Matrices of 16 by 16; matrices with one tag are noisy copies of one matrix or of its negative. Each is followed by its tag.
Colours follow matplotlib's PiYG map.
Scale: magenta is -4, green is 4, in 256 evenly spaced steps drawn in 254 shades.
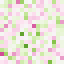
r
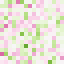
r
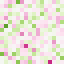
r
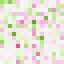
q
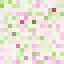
q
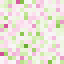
r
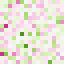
r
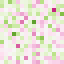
q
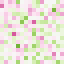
q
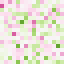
q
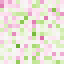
q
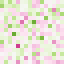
q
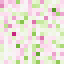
q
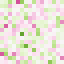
r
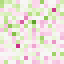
q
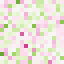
r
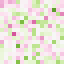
q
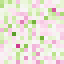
q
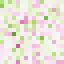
q
